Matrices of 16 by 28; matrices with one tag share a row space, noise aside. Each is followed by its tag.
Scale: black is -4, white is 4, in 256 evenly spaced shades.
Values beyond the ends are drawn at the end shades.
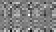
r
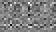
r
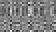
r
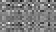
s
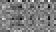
s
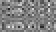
s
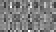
r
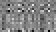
s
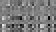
s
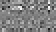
s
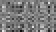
s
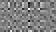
r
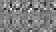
r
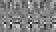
r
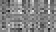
s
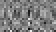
r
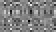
r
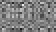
s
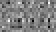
s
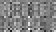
r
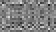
s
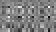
s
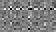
r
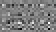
s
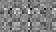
r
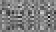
s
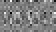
r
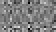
r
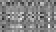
s
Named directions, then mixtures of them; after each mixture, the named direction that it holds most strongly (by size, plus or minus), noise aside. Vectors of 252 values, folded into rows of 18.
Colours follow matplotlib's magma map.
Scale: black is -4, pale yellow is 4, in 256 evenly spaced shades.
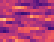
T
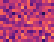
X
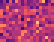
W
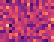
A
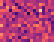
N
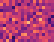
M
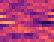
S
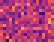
M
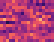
S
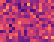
A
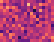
N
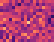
M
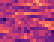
T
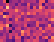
A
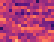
T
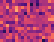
A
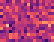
A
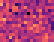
N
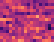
T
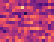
T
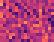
N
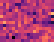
S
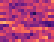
S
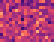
W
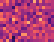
M
